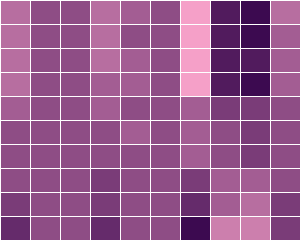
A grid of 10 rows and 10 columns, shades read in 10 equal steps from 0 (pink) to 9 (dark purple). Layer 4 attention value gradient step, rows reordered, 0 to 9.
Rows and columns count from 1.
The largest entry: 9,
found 4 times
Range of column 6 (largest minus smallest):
0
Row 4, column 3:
5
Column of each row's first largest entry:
9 9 8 9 8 9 9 4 7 7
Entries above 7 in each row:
2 2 2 2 0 0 0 0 0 1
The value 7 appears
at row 9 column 7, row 10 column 1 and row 10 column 4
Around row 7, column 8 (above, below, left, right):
5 4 4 6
